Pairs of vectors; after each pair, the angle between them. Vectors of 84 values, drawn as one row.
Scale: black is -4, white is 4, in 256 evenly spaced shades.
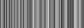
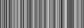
nearly parallel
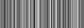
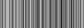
partly opposed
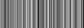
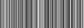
nearly opposite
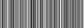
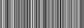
nearly opposite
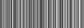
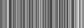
orthogonal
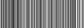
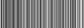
nearly parallel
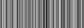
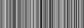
orthogonal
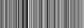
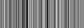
nearly parallel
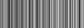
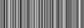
partly opposed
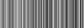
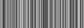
partly aligned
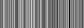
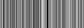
partly opposed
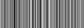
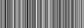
partly aligned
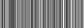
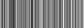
nearly parallel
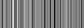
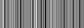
orthogonal
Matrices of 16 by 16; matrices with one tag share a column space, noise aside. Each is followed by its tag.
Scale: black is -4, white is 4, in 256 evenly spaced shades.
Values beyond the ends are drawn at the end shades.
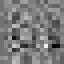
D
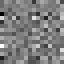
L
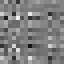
L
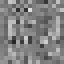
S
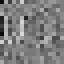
S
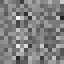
L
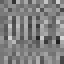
S
